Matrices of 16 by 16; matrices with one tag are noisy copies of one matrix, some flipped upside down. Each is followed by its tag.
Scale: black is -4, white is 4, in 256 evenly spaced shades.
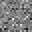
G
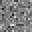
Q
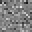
G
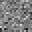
G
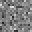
Q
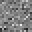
G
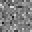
Q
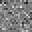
G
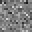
G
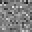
G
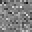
G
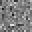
Q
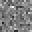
Q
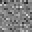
G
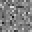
Q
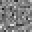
Q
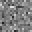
Q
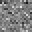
G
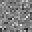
G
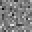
Q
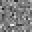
Q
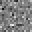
Q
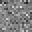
G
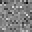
G
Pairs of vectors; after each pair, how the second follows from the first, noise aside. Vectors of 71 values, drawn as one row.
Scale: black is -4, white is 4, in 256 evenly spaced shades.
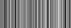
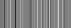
partly zeroed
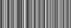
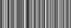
copied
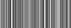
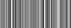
copied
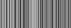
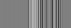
partly zeroed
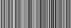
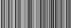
copied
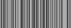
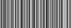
copied
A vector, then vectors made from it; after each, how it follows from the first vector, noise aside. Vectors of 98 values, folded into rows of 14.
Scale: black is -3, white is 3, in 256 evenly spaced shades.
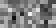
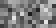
negated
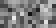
negated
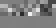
partly zeroed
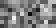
negated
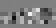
partly zeroed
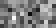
negated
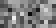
negated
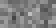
shrunk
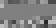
partly zeroed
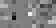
partly zeroed
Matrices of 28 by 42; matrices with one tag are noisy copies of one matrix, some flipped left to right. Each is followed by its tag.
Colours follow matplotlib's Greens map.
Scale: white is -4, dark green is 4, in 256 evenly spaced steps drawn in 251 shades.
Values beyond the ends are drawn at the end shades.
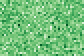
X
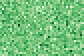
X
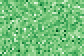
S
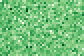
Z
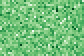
Z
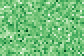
S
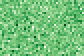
X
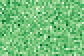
X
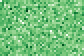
Z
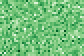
S
